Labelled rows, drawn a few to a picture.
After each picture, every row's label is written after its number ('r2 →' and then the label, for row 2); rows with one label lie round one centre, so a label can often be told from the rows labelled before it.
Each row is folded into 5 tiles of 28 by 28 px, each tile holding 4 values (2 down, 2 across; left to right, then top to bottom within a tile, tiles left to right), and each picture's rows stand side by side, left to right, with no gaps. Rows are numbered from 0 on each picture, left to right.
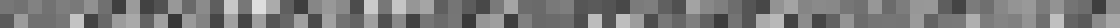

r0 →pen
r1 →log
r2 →log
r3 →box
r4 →box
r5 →box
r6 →pen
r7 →pen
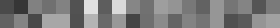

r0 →log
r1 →pen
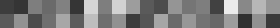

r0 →log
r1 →log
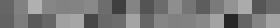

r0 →pen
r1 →pen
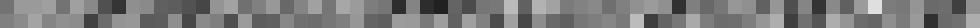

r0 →pen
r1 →box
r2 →pen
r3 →log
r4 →pen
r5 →pen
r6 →pen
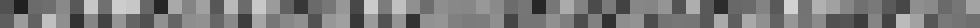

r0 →log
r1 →log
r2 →log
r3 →pen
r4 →box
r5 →log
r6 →box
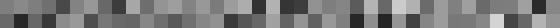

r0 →box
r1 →pen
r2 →log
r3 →pen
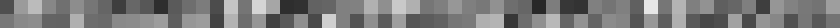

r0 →pen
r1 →log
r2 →log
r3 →pen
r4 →log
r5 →box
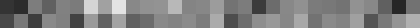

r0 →log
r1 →pen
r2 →pen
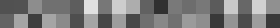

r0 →log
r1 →log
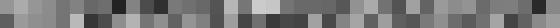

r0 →pen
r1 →log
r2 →box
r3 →pen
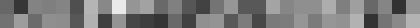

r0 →log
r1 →box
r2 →pen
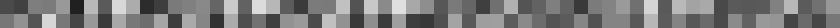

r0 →log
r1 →log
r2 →log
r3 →box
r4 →log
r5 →box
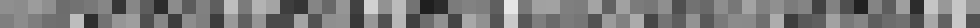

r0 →pen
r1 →log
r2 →log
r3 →log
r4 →pen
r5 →pen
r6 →log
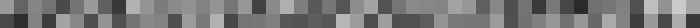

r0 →box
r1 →pen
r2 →box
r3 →pen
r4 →log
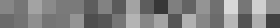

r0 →pen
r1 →log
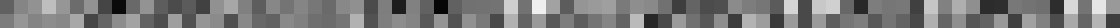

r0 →pen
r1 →box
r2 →pen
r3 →log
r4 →pen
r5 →log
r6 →log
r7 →log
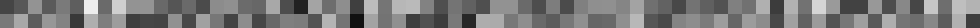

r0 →log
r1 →box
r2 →log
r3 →box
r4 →pen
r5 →log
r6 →log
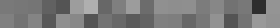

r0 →box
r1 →pen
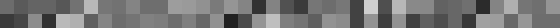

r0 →box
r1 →pen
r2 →log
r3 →box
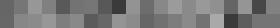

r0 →pen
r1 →pen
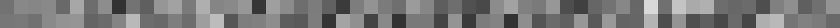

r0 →pen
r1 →pen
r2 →box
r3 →box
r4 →log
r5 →box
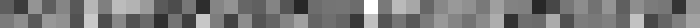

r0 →log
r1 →box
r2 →log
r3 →pen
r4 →pen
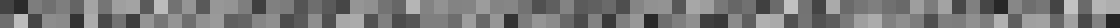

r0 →log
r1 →pen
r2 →box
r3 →pen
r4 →box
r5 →box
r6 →pen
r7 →log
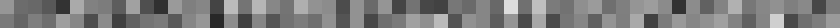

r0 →box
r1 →log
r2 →pen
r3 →log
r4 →pen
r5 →pen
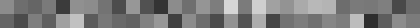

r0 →box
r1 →log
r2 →pen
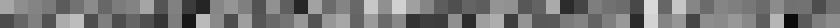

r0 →box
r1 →box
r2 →log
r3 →box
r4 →log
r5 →pen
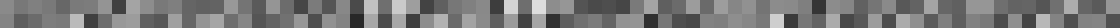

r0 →pen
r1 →box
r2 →log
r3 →log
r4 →box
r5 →pen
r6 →box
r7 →box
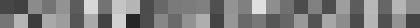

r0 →log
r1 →log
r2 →log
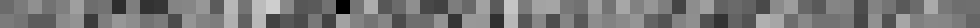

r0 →pen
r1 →log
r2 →box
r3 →log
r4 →pen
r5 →box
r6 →box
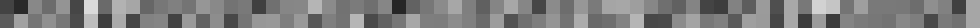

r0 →log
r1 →pen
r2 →pen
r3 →pen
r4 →pen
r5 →log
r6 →pen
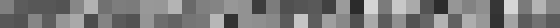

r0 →box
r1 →pen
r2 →log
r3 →log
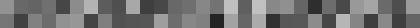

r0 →box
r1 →log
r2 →box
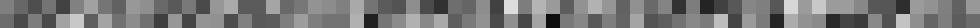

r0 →box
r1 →box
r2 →pen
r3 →log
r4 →pen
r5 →log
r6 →box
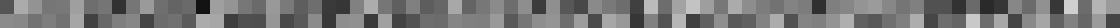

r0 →pen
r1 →box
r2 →box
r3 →pen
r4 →log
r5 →pen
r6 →pen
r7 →log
